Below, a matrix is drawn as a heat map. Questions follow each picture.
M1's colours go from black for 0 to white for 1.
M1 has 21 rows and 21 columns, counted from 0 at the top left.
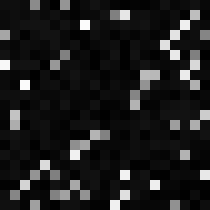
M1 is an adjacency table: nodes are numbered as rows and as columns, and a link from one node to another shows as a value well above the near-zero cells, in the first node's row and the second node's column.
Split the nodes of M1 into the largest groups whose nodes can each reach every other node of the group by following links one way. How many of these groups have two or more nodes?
3
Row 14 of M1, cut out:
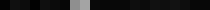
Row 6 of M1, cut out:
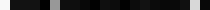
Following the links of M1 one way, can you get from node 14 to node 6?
yes
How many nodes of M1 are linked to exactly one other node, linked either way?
4
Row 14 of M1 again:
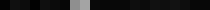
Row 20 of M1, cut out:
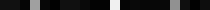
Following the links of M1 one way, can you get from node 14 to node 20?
yes
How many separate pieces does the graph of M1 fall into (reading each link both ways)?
3
